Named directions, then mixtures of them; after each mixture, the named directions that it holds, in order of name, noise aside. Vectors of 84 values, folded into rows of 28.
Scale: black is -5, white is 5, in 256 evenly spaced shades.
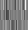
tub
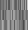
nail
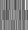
nail, tub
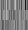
nail, tub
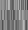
nail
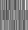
nail, tub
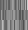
nail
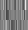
tub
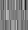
tub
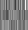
nail, tub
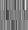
tub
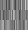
nail, tub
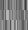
nail, tub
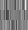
tub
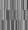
nail, tub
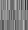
nail, tub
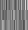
nail, tub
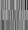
nail, tub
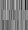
nail, tub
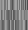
nail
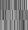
nail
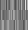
nail, tub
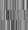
nail, tub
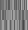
nail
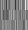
nail, tub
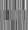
tub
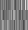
nail, tub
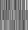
nail, tub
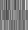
nail, tub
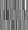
tub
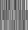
nail, tub
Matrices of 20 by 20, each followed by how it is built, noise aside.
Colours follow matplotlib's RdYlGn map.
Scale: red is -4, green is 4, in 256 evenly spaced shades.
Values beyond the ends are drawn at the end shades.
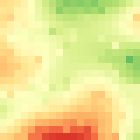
smooth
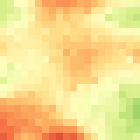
smooth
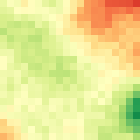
smooth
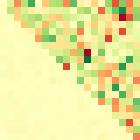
upper triangular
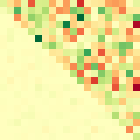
upper triangular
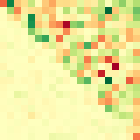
upper triangular
